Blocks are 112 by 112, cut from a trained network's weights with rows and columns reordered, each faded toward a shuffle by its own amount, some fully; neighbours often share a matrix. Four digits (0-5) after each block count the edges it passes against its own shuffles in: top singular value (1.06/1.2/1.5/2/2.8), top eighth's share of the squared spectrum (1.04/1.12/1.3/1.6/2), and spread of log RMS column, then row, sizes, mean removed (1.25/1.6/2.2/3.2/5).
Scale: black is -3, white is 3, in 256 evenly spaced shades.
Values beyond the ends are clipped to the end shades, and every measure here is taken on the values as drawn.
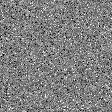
2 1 0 0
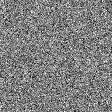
1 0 0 0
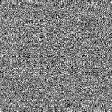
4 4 1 2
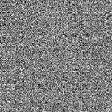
4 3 1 2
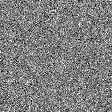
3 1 0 0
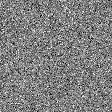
1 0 0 0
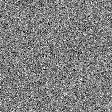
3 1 0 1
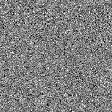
3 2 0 1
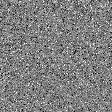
1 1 0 0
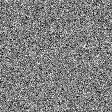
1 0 0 0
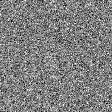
3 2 0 0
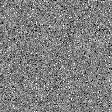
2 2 1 0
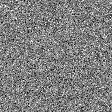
0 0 0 0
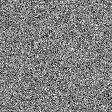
2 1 0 0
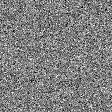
1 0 0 0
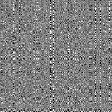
5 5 4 3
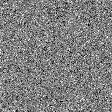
1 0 0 0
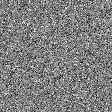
0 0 0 0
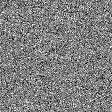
0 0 0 0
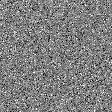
1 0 0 0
